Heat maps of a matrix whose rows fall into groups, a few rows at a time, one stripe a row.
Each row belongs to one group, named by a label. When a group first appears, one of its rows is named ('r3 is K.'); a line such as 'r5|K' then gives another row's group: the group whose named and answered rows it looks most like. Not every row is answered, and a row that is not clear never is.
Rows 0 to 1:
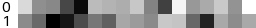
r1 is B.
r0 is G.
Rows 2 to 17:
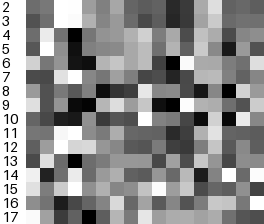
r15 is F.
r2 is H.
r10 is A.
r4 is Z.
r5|Z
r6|G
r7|H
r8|A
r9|G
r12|H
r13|Z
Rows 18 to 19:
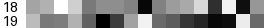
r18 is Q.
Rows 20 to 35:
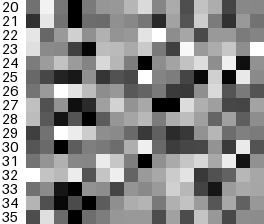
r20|Z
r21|Z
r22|F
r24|Q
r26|H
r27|G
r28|B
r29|H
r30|A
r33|B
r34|B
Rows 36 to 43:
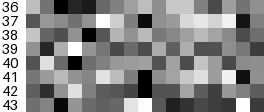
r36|B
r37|Q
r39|F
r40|Z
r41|Q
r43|A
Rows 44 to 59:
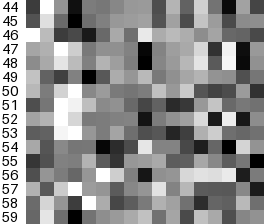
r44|Z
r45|Z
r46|B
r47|Q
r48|Q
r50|F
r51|H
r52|Q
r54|A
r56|Q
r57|F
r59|Z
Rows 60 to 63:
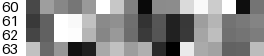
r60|Q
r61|H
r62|H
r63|G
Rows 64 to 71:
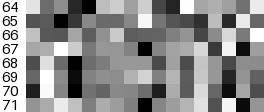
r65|A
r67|Q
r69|Z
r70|Z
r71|Q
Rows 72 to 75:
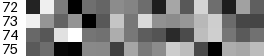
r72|Z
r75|B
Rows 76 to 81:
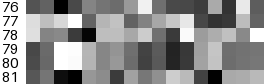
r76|A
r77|F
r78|G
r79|H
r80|H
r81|B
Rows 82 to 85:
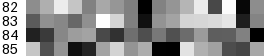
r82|Q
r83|Q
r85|G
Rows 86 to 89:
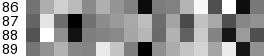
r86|Q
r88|Z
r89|Q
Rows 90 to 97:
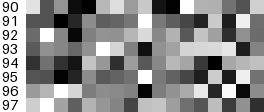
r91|A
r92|Z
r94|B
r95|A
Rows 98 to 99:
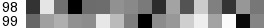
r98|Z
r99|Q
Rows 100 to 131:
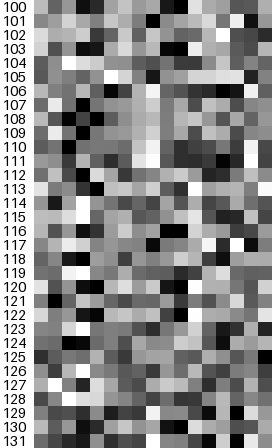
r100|G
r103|G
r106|A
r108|B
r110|A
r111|A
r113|G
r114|F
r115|F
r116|G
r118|B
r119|H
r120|G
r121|F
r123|F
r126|F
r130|G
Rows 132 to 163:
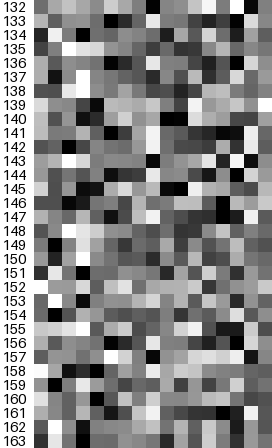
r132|Q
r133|A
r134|Z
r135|H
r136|A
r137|F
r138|H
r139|G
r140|G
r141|A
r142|A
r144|A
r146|B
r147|A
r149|F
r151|Z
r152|F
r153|Z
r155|F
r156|A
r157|Q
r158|B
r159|F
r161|A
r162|Z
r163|Z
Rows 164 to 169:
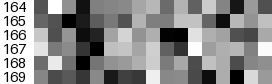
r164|Z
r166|G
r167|G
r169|A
